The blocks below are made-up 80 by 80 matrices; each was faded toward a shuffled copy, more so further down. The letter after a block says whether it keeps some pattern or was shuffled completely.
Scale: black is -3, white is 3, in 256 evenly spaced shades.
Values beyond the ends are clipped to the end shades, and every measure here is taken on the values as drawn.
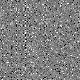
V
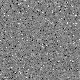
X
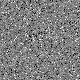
X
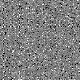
V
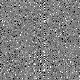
V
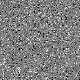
V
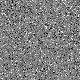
X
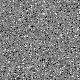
X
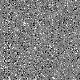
V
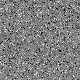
X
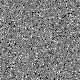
X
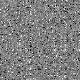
V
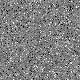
X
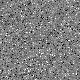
X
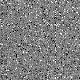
V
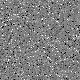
X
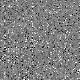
V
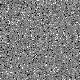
V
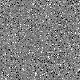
V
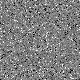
X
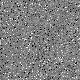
X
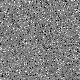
X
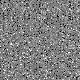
V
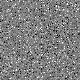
V
